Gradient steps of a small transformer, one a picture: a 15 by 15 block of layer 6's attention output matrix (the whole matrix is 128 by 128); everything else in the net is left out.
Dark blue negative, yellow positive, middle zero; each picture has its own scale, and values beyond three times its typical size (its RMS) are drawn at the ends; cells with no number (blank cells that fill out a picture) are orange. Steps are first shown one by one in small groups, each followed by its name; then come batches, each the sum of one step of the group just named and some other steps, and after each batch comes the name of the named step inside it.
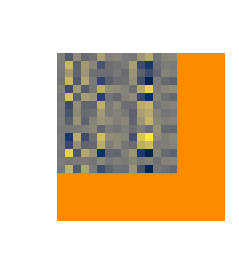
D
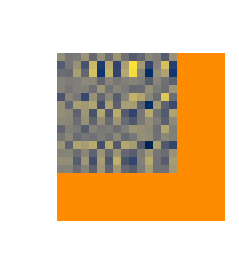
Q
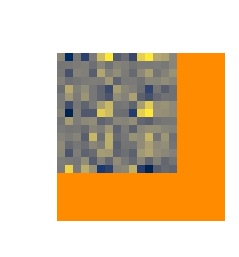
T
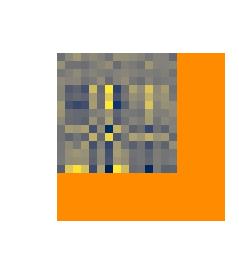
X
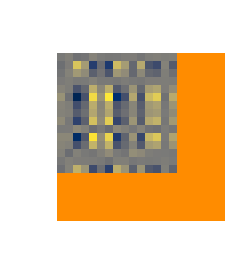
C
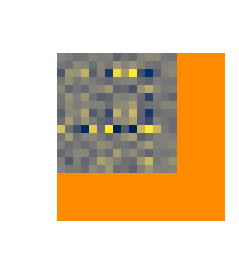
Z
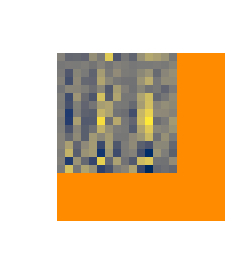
T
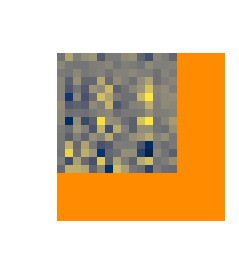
X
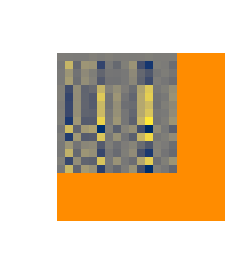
D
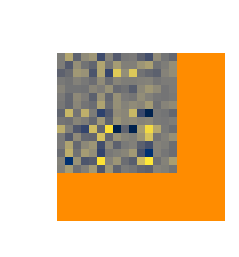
Z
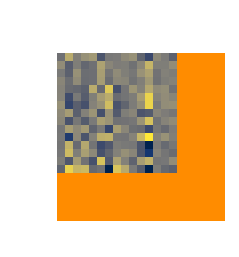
X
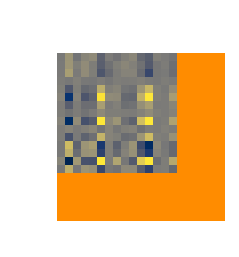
C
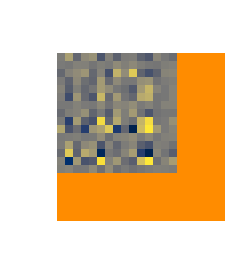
Z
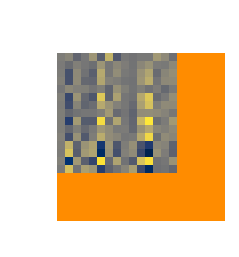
T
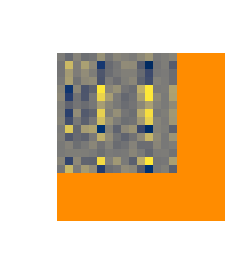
C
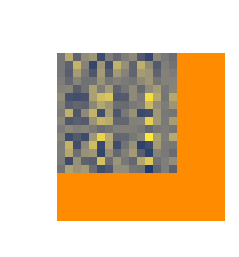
C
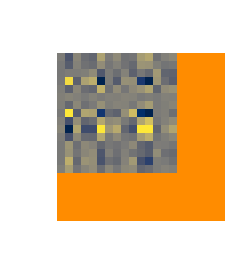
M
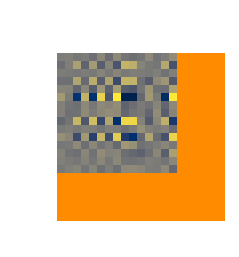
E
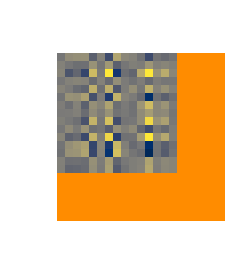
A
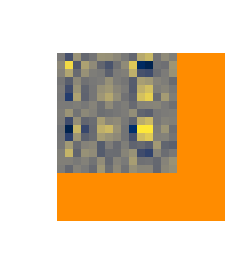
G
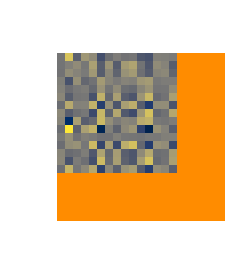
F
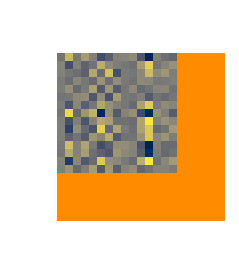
A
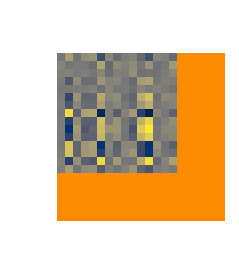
G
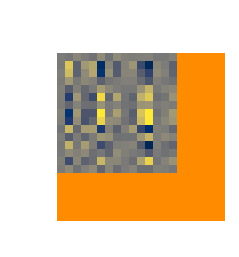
A
